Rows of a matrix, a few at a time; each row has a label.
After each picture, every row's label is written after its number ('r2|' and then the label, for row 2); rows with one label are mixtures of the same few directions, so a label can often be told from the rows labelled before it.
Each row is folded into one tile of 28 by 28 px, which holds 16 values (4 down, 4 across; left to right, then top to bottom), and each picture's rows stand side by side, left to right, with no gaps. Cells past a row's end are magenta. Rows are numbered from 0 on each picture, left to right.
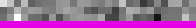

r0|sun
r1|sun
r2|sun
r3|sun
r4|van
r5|sun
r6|sun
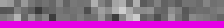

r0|sun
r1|sun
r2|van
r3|van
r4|sun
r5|sun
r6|van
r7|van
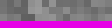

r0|sun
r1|sun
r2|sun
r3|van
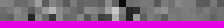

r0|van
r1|van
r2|van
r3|van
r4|van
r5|van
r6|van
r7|sun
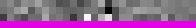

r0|van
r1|van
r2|sun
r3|van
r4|van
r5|sun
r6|van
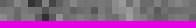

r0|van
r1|sun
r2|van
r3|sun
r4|sun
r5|sun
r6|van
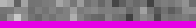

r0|sun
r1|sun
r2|sun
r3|sun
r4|sun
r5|van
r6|van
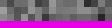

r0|van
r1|van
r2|van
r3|sun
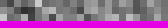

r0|van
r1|van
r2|van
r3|sun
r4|van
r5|van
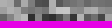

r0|sun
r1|van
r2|sun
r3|sun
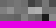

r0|sun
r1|sun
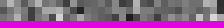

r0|van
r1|van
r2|van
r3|sun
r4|van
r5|sun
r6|sun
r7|van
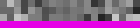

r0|van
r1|van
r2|sun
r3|van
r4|van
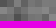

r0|sun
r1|sun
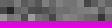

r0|sun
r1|sun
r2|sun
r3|sun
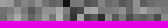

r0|sun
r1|van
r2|van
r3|sun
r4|van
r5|sun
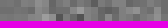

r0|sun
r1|van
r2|van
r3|van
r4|van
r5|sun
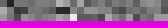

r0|van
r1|van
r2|sun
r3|sun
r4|sun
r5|van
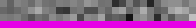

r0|sun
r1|sun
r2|sun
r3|sun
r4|sun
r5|van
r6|sun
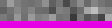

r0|van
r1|van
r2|van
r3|sun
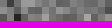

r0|van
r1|sun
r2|sun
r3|van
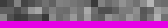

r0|sun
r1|sun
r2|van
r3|van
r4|van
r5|van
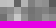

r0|sun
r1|van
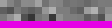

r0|sun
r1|van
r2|van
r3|sun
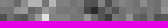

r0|van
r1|sun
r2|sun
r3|sun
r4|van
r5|van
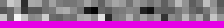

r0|van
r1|sun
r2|sun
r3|sun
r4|sun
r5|sun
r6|van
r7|van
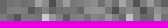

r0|sun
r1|van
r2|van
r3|sun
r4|van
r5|van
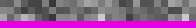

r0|van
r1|sun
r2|sun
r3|sun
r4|van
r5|sun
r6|sun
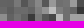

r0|sun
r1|van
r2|van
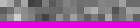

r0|sun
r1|sun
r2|van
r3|sun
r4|van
